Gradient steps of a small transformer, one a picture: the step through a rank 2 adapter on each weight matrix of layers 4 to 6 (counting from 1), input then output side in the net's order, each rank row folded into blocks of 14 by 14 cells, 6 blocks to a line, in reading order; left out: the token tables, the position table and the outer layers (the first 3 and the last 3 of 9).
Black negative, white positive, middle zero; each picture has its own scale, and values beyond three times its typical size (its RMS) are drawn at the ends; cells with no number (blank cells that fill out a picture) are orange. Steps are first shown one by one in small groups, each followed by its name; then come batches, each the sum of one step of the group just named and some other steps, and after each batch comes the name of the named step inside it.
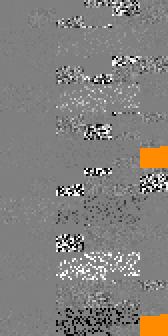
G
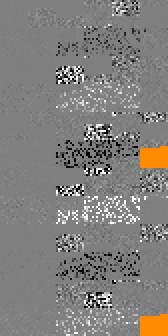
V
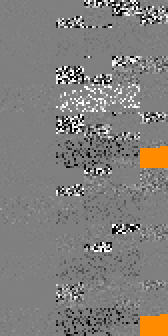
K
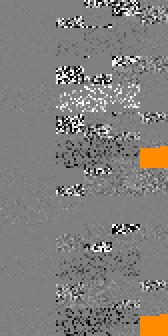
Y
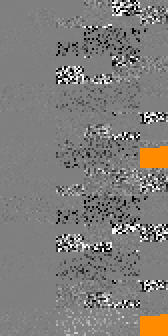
V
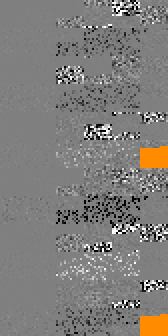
G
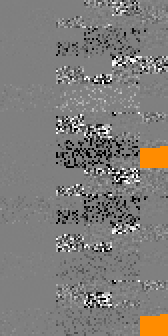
K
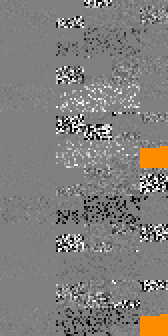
K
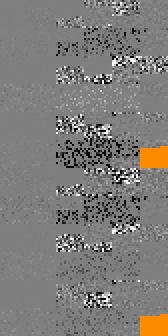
Y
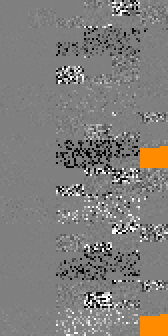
V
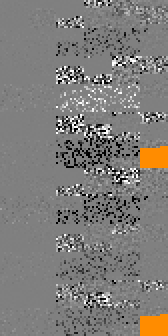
K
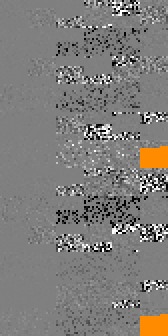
Y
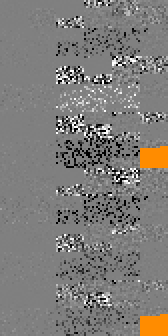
Y
